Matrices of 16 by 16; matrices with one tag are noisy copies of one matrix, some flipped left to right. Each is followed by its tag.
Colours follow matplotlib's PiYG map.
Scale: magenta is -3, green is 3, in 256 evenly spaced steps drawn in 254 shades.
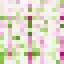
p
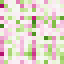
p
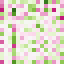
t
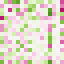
t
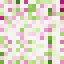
t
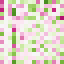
t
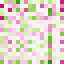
t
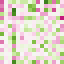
t
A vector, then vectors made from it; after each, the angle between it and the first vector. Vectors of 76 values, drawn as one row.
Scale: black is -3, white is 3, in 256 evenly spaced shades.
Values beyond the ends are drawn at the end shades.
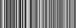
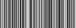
partly aligned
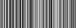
partly aligned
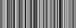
partly aligned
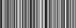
partly aligned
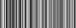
nearly parallel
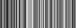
partly aligned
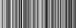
orthogonal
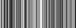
partly aligned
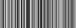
nearly opposite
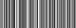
partly aligned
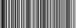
partly opposed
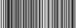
orthogonal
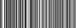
nearly parallel
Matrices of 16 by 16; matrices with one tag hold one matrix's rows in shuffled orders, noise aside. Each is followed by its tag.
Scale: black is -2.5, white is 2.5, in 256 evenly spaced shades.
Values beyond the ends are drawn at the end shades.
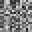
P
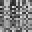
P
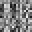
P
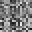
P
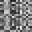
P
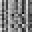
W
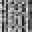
W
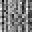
W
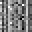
W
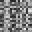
P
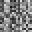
P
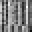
W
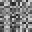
P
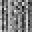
W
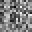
P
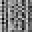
W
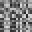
P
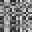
P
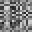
P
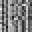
W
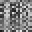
P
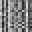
W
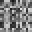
P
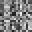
P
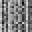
W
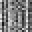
W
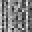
W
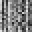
W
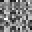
P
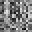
P
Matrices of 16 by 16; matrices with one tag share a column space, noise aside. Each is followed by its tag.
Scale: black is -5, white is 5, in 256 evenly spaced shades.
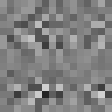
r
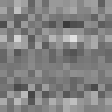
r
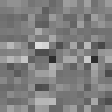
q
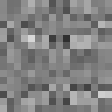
r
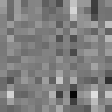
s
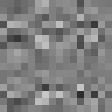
r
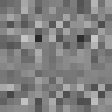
r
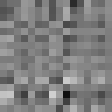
s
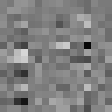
q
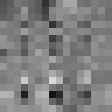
s
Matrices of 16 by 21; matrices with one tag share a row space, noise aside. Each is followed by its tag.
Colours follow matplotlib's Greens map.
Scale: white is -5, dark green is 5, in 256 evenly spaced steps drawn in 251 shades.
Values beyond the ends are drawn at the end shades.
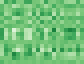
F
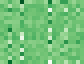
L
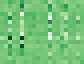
L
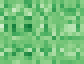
F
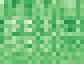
F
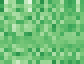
F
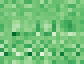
F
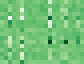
L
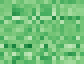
F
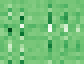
L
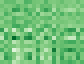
F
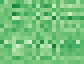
F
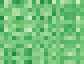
F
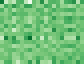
F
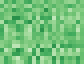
F
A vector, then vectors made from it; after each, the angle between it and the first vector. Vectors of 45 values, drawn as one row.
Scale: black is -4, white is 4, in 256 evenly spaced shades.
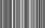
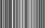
nearly parallel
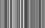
partly aligned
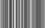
partly aligned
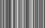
partly aligned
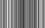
partly opposed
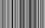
nearly opposite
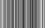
partly opposed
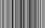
nearly opposite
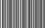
orthogonal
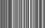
partly aligned
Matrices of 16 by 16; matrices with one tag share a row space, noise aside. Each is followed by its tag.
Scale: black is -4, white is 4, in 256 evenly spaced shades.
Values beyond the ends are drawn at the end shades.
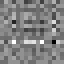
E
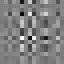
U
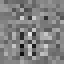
U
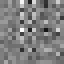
U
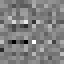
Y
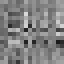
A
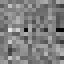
A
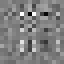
U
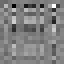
E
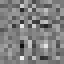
U
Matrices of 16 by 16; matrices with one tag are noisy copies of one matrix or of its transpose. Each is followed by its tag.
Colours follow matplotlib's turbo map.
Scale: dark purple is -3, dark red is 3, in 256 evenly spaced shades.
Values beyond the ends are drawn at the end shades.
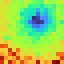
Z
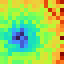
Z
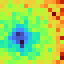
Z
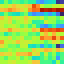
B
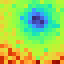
Z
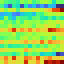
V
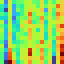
V
